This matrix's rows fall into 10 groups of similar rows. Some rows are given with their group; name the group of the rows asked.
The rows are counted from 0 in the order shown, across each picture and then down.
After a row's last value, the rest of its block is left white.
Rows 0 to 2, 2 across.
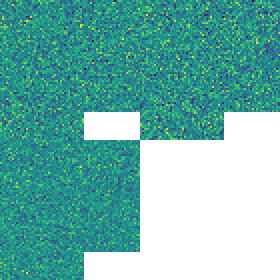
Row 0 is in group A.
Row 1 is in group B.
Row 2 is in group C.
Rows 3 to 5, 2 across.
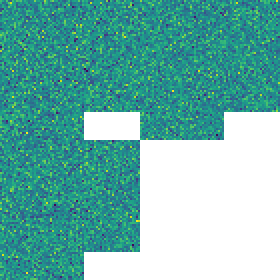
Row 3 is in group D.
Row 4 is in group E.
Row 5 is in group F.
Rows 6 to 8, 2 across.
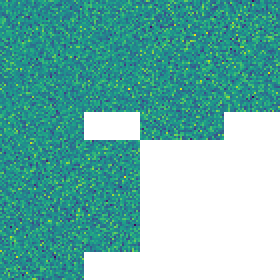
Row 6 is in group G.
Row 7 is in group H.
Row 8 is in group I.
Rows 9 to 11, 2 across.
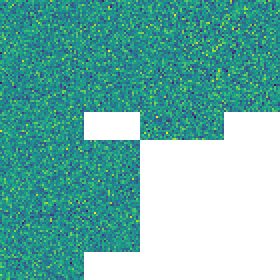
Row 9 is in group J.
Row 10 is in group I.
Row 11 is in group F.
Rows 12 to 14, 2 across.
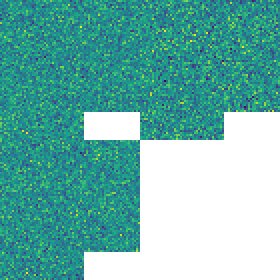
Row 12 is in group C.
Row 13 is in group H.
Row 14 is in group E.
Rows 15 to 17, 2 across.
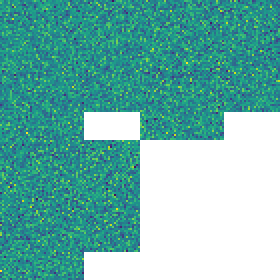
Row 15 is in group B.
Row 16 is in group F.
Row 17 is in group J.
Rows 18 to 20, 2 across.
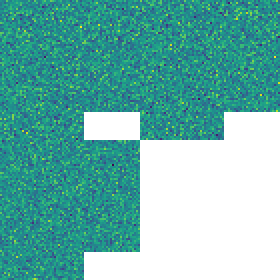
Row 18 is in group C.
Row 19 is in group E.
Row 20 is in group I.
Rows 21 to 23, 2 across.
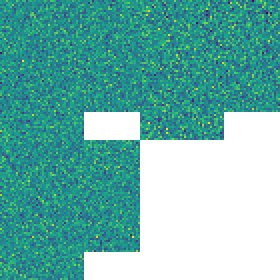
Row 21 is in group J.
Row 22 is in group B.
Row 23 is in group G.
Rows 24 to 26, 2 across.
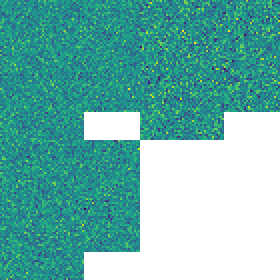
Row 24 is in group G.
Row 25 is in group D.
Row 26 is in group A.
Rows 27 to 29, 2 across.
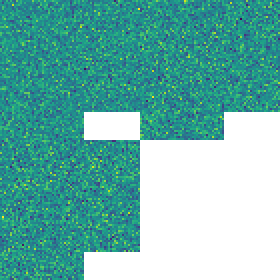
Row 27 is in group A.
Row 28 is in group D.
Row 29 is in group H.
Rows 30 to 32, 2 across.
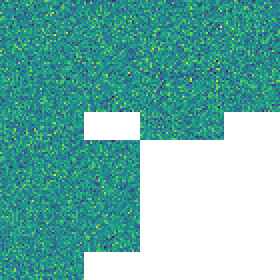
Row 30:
H
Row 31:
F
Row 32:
H
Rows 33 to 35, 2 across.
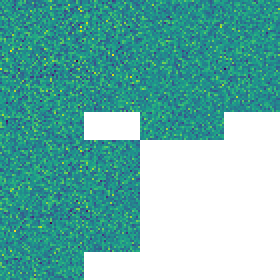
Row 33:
F
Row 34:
A
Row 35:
F
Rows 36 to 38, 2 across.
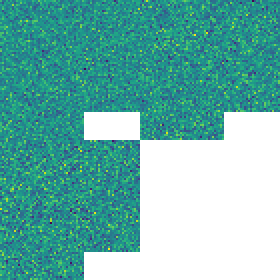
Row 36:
A
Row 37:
H
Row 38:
F
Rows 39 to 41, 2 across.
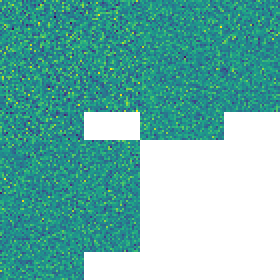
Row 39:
E
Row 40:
C
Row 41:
J
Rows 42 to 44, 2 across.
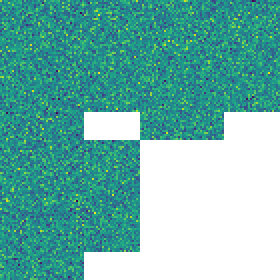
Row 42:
E
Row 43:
H
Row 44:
F
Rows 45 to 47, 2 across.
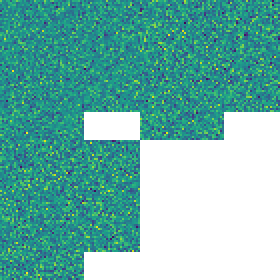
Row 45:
D
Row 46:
D
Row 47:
H
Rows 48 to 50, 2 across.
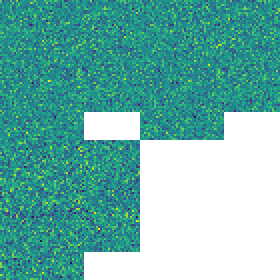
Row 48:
I
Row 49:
I
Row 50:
F
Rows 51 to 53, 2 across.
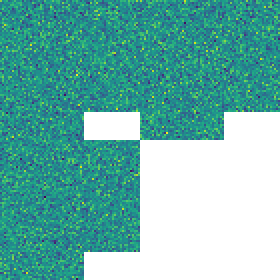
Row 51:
E
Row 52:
D
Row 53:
C
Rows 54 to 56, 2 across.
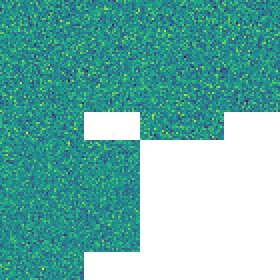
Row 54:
I
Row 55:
C
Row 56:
B
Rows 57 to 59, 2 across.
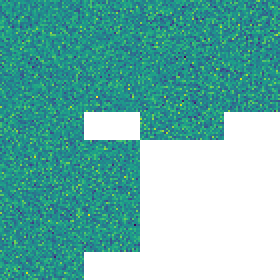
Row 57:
G
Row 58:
C
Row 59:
I
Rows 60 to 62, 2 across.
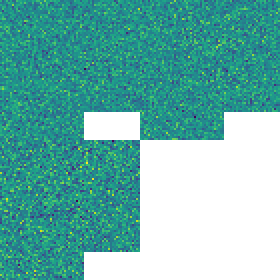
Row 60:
A
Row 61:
I
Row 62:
F
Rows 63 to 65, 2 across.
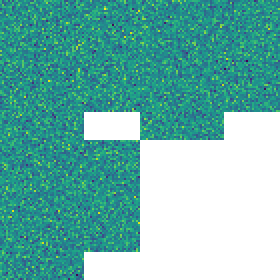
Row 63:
I
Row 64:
A
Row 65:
E
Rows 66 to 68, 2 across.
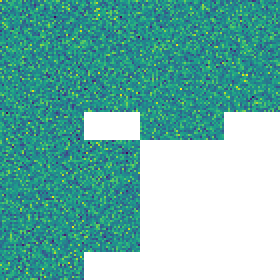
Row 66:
E
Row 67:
H
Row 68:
B
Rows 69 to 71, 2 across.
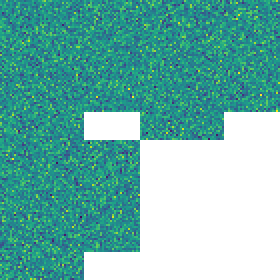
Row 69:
G
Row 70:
E
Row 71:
B
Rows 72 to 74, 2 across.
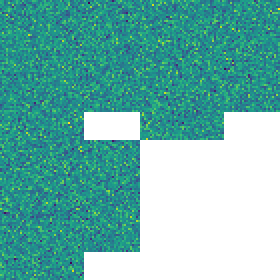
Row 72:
B
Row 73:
A
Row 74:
F
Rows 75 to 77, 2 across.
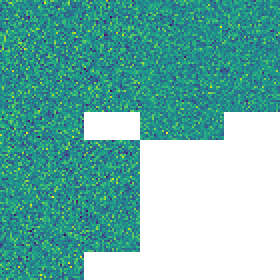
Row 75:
D
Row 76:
C
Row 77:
B
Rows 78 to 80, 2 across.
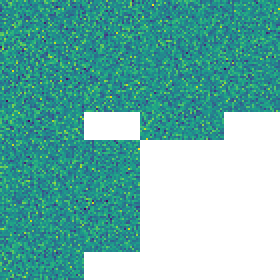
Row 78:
D
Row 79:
A
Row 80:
A
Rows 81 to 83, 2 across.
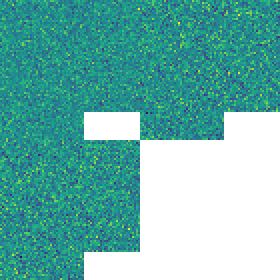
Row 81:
A
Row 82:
E
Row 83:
G
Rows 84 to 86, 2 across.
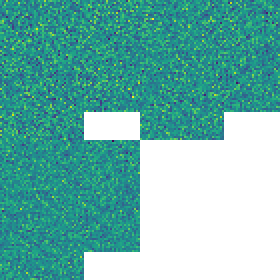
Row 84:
G
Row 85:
B
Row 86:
B
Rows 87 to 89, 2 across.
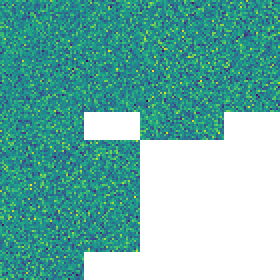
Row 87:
J
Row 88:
D
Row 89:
E
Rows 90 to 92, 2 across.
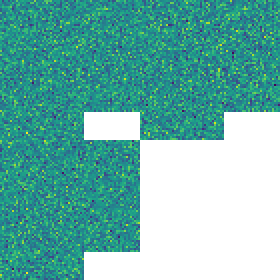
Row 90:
I
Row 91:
I
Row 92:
D
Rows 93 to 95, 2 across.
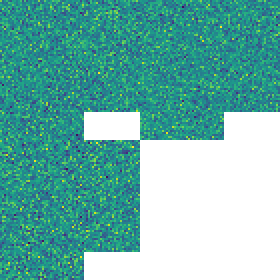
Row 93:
E
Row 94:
C
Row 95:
B
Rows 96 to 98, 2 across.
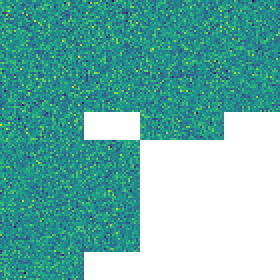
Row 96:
B
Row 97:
F
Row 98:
J
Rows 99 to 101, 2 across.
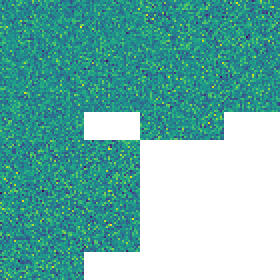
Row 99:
A
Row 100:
B
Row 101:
J
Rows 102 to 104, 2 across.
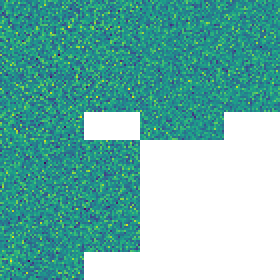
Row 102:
G
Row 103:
I
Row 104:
D
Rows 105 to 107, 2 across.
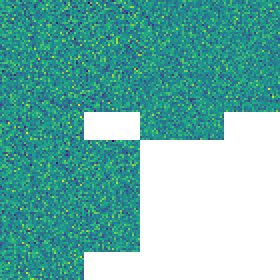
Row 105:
B
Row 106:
G
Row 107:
B
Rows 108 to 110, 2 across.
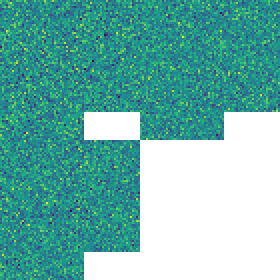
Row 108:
D
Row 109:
E
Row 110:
F
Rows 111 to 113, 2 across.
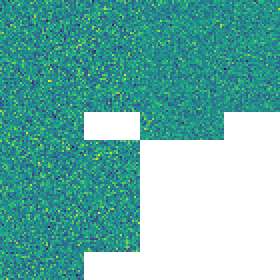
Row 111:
I
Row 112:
A
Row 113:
E
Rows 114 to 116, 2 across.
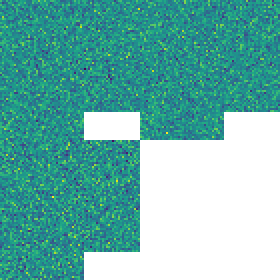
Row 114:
A
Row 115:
D
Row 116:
B
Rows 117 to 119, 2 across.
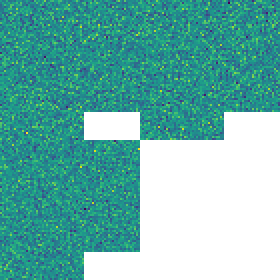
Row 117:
C
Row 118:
B
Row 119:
A
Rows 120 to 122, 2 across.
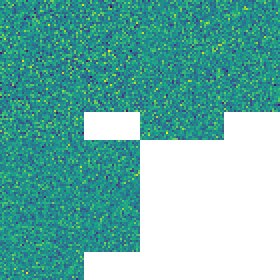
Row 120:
J
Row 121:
I
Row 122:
C
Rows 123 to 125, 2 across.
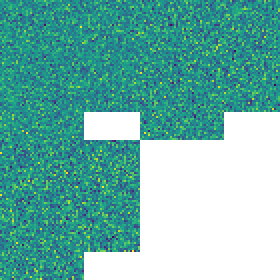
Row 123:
C
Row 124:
I
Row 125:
H
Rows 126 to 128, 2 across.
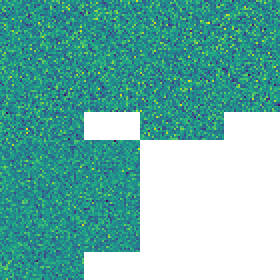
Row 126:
E
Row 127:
I
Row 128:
A
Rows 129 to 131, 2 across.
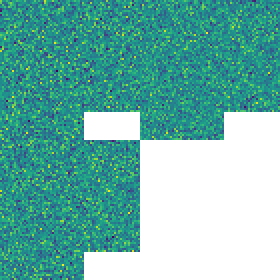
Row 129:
D
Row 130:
H
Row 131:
H
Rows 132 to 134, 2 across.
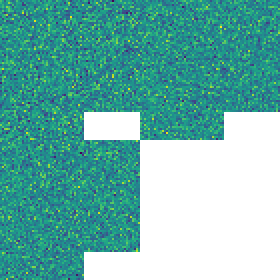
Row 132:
B
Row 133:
C
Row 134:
E
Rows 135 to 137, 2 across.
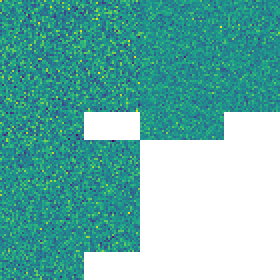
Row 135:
E
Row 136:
C
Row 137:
H
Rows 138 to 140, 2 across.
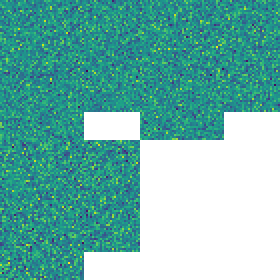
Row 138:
F
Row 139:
I
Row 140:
B
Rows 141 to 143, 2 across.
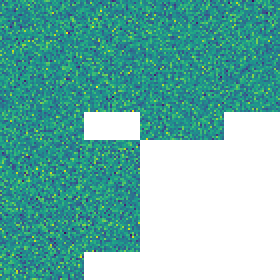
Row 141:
H
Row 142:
B
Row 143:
G
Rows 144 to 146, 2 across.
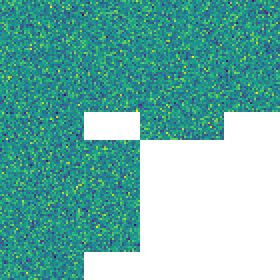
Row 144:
E
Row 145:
B
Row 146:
I
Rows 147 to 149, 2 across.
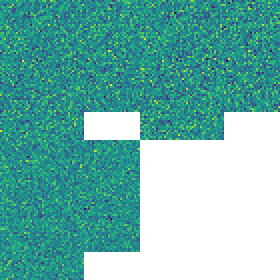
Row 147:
J
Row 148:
J
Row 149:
A
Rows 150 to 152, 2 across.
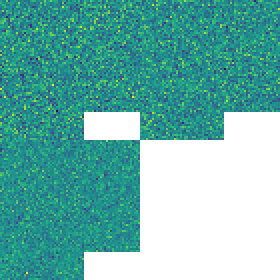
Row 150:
G
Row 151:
A
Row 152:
D
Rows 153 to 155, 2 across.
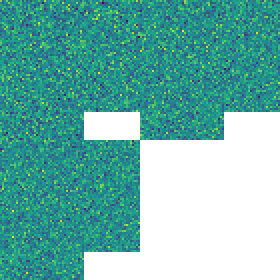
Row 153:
E
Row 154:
D
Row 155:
D
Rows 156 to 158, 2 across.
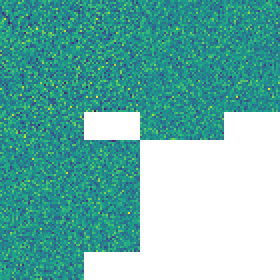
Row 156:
G
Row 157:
G
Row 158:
H
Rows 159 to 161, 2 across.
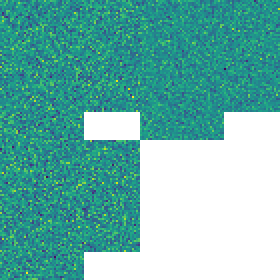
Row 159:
G
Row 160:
A
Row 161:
I
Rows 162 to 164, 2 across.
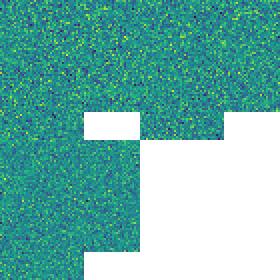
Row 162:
I
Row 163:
E
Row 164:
J
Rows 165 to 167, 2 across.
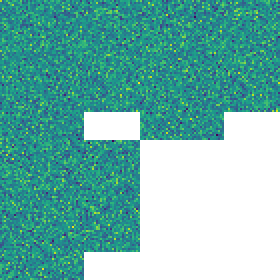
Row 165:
E
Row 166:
E
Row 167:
B
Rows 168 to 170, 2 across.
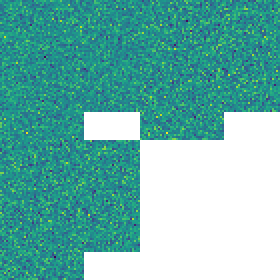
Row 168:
C
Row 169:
I
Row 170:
I
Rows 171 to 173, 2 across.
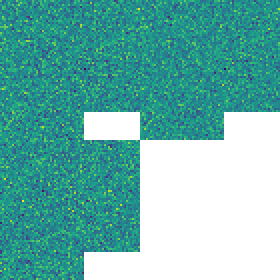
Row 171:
A
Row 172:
A
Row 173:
J
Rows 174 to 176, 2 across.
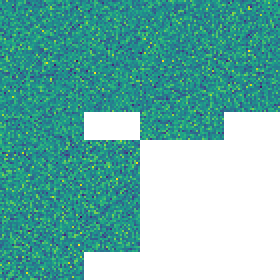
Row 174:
F
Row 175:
J
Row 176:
B
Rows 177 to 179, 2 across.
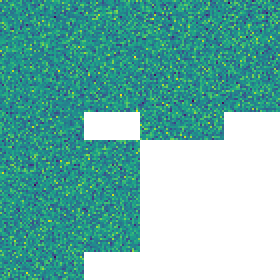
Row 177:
E
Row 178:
B
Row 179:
I
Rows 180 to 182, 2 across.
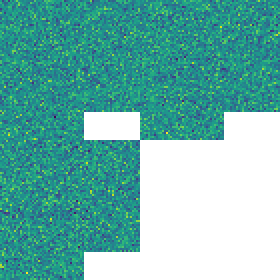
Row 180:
I
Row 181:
C
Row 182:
F
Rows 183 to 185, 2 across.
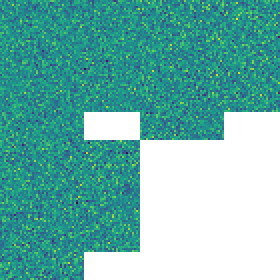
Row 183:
A
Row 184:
E
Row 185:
B
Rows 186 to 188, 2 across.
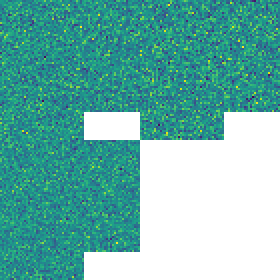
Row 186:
C
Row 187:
H
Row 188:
H
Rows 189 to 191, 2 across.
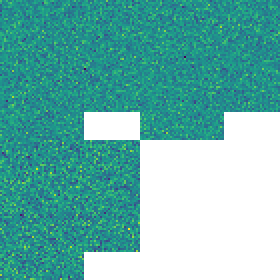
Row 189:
D
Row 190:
C
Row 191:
G
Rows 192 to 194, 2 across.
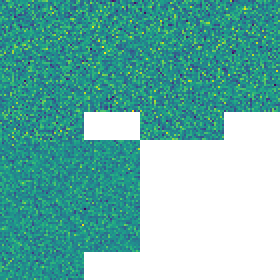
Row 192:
H
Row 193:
I
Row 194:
A
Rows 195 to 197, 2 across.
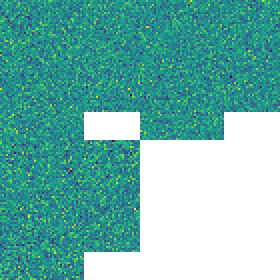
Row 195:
G
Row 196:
J
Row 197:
B
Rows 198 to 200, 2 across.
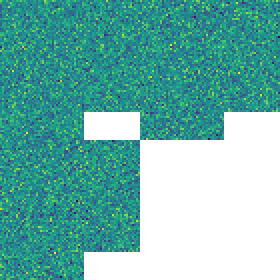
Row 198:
D
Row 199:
E
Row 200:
F
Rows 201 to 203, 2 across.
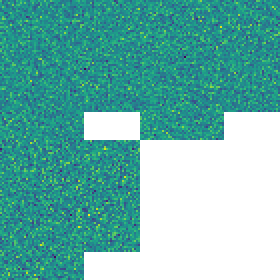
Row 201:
A
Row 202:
C
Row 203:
I
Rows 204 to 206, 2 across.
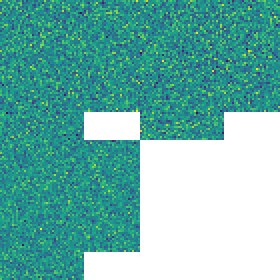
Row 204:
E
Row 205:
J
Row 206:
H
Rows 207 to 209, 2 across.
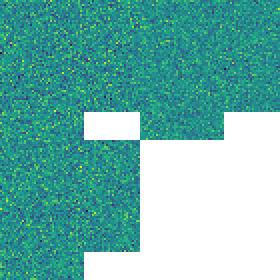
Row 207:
J
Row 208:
A
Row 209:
F
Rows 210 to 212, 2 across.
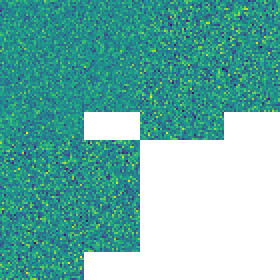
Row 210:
D
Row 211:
I
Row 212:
B
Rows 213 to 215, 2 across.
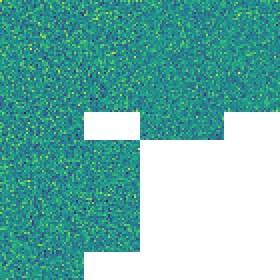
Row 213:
E
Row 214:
E
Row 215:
A
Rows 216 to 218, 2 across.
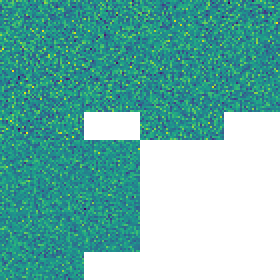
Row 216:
D
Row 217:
B
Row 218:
A
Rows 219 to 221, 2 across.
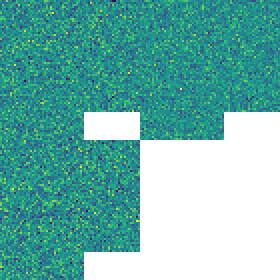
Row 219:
H
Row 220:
H
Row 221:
F
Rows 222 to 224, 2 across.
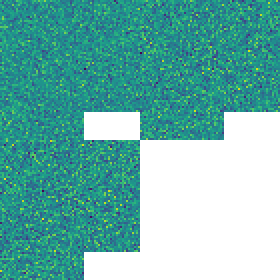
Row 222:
A
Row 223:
J
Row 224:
J
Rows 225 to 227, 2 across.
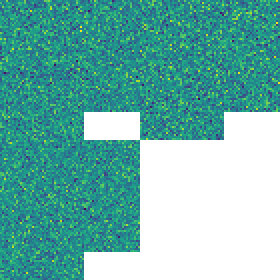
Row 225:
F
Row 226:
E
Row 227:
D
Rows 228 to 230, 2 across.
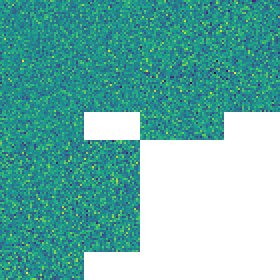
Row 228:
J
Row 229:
F
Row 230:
B
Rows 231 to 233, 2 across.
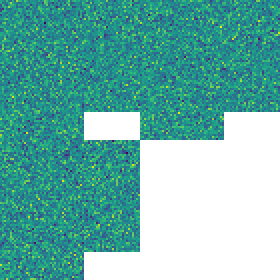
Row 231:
D
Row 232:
C
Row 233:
B
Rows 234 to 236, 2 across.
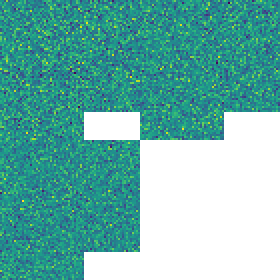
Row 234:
F
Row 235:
B
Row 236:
J
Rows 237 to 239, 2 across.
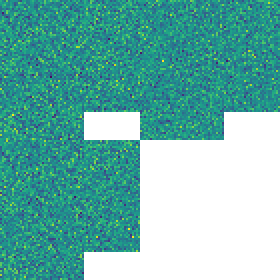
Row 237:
G
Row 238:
J
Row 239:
G
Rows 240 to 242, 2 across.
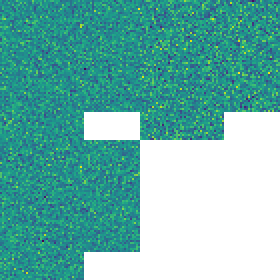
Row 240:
A
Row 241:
H
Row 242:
C
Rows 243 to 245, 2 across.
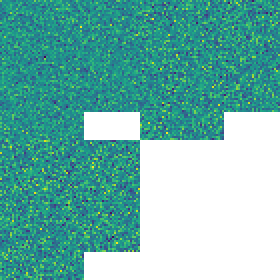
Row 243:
C
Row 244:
B
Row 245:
H
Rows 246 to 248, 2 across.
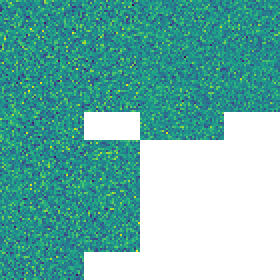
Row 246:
D
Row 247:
C
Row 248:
E
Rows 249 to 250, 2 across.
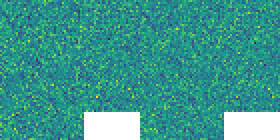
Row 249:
G
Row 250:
G
